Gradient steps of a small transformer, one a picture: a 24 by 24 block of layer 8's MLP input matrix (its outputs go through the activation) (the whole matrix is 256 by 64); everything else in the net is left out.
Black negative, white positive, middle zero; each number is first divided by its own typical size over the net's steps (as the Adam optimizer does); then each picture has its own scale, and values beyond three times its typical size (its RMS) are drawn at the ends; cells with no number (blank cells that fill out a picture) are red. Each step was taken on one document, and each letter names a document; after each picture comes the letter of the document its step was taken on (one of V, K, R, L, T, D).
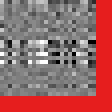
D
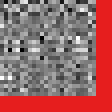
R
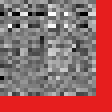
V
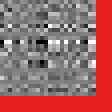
D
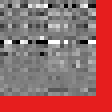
D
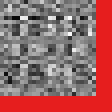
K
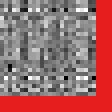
R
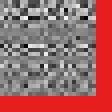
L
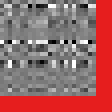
D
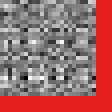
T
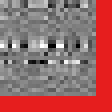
V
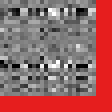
R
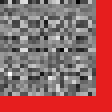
K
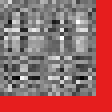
T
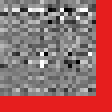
R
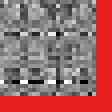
K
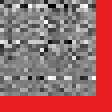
V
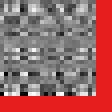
T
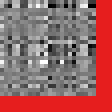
D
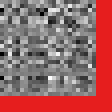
L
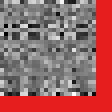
T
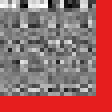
L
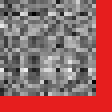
T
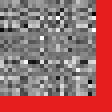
R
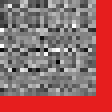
L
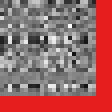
L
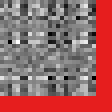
V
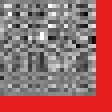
V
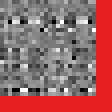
R
